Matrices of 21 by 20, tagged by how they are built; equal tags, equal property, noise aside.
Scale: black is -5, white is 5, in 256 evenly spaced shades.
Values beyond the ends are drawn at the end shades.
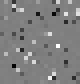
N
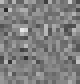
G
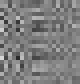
G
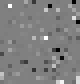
N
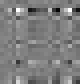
G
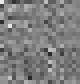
G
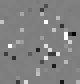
N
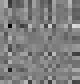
G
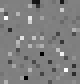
N
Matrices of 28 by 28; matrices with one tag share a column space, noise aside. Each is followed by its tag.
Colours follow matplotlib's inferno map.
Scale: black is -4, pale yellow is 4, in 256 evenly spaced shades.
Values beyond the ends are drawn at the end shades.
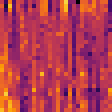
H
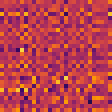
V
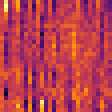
H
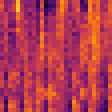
H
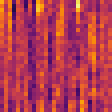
H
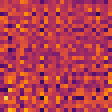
V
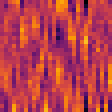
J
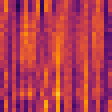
H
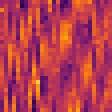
J
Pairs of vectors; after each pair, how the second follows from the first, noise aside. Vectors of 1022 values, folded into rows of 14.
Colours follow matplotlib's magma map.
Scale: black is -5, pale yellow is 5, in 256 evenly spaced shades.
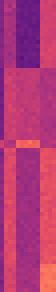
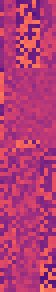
sign-scrambled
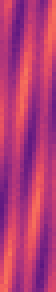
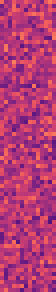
shuffled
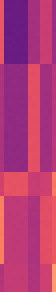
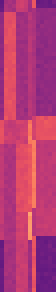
wrapped around
